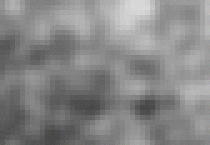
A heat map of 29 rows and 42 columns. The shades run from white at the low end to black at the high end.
Values rise toward the bottom left. The values follow a bell shape. The ninth with the highest average is the bottom left. Overall the values sit about 50% of the way up the scale.
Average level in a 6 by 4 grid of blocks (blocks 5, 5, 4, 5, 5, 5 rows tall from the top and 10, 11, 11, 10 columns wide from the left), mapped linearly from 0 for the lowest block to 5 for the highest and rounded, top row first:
2 2 0 2 / 3 3 1 2 / 4 3 3 2 / 3 4 3 2 / 4 5 4 3 / 5 4 3 3
